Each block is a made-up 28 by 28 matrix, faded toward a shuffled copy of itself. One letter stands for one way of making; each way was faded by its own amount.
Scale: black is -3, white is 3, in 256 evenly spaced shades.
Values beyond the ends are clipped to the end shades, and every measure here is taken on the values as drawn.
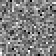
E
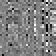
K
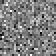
E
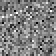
E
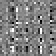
K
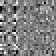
K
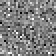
E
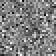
E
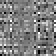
K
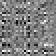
K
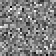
E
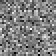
E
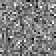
E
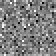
E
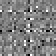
K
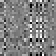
K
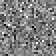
E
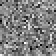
E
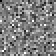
E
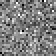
E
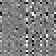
K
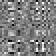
K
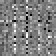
K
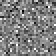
E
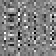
K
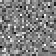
E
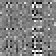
K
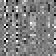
K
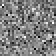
E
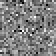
E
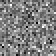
E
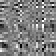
K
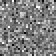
E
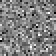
E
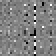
K
